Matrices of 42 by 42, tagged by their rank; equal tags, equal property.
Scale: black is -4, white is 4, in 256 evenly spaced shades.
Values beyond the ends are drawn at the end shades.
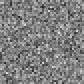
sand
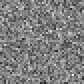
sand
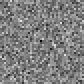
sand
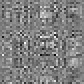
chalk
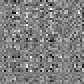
chalk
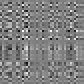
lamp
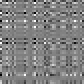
lamp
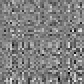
chalk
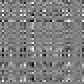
lamp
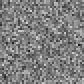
sand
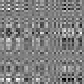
lamp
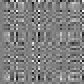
lamp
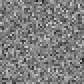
sand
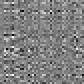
chalk
